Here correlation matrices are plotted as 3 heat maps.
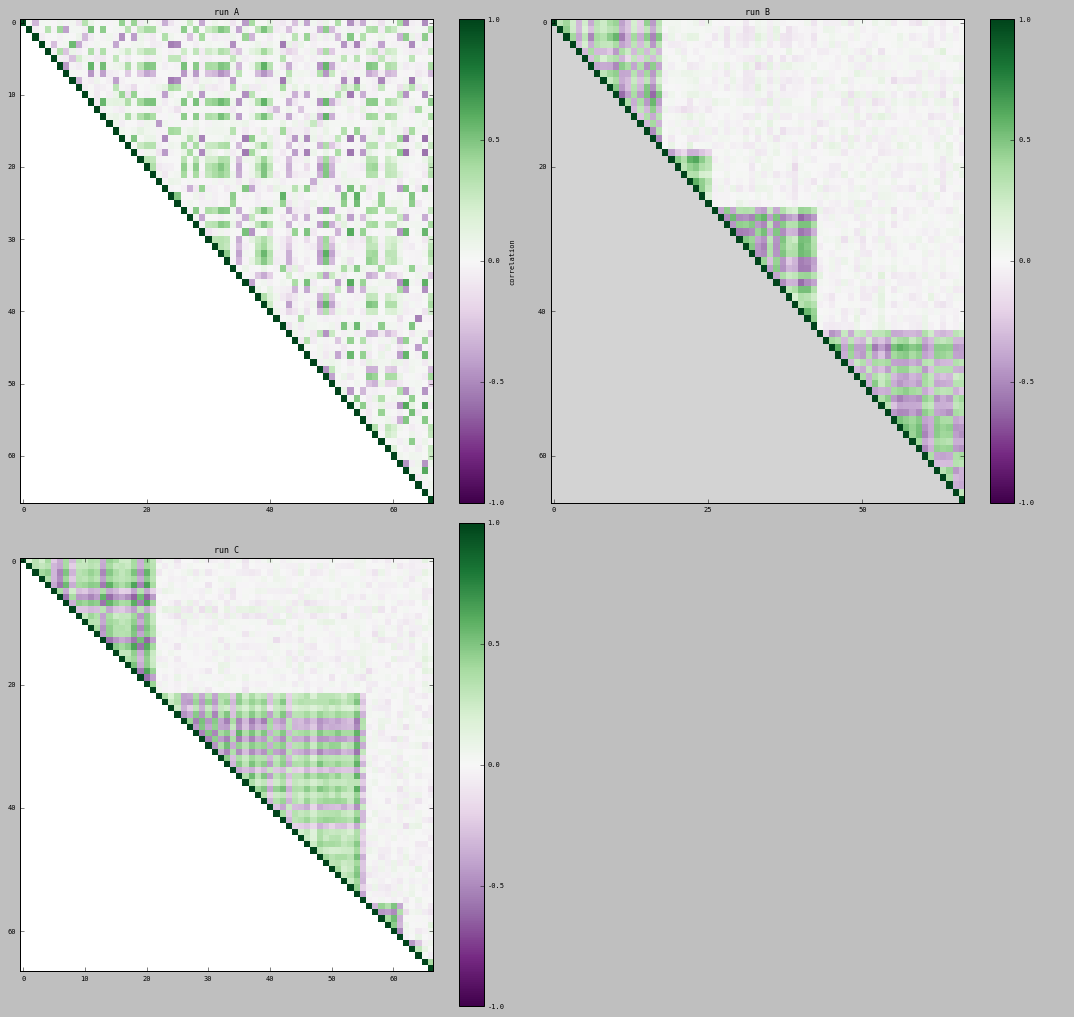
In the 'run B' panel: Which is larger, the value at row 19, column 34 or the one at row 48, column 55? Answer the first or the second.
the second
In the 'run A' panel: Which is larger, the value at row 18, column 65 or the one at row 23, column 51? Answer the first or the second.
the second
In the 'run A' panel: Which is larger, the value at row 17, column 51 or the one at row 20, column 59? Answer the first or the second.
the second
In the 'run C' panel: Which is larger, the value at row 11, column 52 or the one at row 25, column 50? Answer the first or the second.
the second
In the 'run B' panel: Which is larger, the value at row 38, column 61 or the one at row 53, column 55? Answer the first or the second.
the first
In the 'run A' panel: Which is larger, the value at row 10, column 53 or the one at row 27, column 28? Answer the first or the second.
the second
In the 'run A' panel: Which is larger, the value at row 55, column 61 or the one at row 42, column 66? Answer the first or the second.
the second
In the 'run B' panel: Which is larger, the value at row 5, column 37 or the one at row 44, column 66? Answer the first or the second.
the first
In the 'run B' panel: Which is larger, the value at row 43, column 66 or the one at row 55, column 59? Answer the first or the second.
the second
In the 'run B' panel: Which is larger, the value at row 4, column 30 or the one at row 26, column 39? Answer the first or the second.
the second
